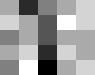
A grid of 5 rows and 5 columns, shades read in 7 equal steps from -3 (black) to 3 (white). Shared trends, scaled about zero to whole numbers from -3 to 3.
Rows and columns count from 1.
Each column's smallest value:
0 -2 -3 1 1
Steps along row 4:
up down up down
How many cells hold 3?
2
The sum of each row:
2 7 2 4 3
